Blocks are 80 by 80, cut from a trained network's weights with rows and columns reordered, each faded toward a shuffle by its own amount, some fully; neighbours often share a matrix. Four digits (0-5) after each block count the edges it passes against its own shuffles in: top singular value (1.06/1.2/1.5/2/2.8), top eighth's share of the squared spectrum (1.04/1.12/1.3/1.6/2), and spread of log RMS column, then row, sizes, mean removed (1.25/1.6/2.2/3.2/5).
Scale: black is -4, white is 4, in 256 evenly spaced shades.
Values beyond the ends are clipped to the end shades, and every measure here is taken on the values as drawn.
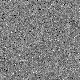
0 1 0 0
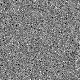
0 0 0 0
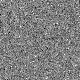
0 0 0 0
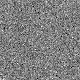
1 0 0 0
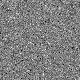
0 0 0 0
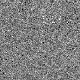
2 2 1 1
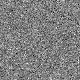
0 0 0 0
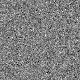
1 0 0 0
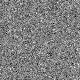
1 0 0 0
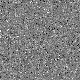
2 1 0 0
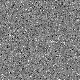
1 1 0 0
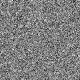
3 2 0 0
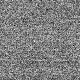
2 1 0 0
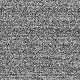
3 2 0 0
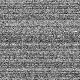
4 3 0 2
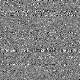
4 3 0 3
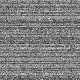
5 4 1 2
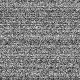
4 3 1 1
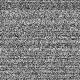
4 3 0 1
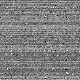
4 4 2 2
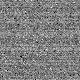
3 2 0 0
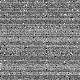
4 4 2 1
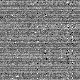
4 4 2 1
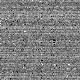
4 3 2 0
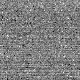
3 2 1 0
